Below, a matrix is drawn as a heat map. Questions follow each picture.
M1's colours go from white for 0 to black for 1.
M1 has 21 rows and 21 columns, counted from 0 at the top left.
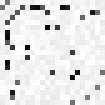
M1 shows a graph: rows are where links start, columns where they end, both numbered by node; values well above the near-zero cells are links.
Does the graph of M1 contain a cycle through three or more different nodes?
no
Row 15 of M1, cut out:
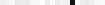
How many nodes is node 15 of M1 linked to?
1
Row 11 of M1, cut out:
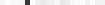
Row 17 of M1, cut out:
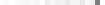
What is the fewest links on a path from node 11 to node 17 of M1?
5
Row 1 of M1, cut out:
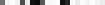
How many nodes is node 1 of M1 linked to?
7
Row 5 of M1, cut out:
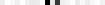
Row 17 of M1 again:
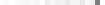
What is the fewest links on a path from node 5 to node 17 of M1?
4
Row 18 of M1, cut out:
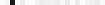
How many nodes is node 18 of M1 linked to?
1
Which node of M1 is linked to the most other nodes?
node 1
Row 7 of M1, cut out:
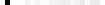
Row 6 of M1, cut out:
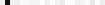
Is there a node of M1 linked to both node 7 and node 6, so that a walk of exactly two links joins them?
yes
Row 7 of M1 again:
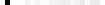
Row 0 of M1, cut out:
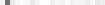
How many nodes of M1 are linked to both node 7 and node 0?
1
